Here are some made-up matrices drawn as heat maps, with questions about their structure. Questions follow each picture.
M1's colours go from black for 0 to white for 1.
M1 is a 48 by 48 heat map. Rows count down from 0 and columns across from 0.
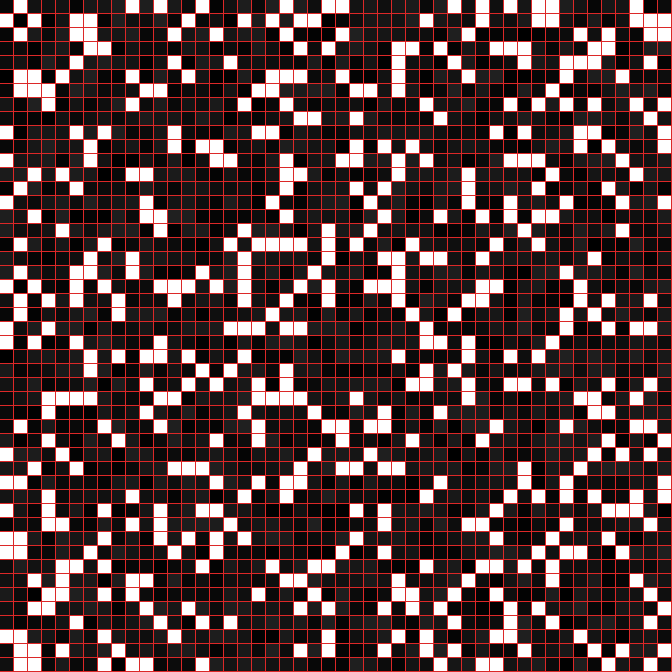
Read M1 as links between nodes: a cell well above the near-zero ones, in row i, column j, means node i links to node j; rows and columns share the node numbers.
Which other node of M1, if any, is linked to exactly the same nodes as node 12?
node 41
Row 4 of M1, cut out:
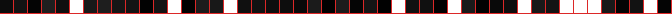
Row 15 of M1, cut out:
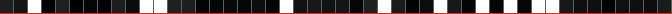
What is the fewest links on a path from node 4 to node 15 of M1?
3
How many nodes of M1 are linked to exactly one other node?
0
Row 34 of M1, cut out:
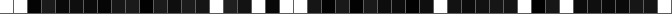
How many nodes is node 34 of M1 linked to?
10
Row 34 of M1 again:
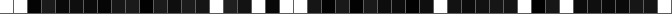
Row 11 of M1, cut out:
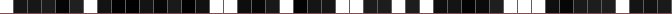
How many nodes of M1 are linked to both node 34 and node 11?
4
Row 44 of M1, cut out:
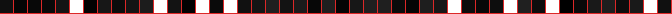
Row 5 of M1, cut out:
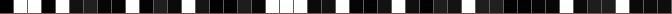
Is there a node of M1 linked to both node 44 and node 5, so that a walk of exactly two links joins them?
no
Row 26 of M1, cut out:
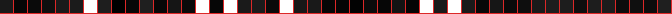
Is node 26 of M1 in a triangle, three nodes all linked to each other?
no
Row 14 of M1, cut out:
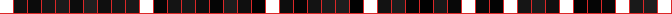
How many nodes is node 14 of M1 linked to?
9
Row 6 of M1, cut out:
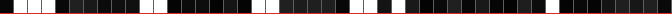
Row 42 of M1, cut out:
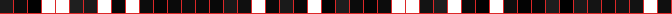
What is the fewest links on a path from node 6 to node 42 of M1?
2
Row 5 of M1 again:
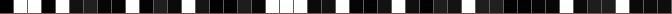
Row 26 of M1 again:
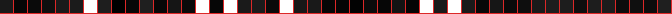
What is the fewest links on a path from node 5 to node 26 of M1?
2
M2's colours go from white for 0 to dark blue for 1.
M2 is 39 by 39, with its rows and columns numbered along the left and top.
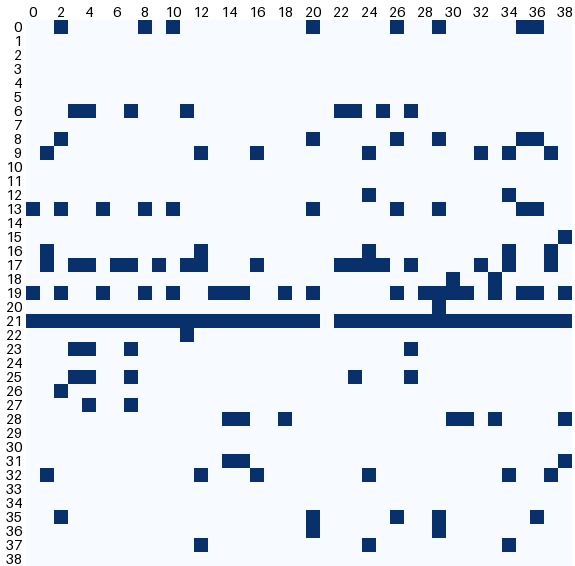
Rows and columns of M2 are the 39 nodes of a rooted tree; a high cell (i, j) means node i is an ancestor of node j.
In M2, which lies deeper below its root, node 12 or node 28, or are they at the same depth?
node 12
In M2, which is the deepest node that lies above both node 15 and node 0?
19
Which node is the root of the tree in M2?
21
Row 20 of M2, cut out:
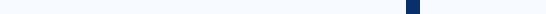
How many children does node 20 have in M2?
1
